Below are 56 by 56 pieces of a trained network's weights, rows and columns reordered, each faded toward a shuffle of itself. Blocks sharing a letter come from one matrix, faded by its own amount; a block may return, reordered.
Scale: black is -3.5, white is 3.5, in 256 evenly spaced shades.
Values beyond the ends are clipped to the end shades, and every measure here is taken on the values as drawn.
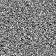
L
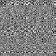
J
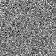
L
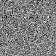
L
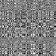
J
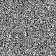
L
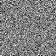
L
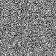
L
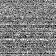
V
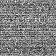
V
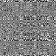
J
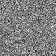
L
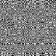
J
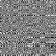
J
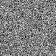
L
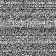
V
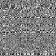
J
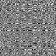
J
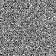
L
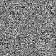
L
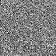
L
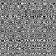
J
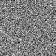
L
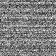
V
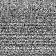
V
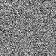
L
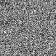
L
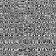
J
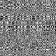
J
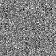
L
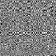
J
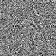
L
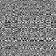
J
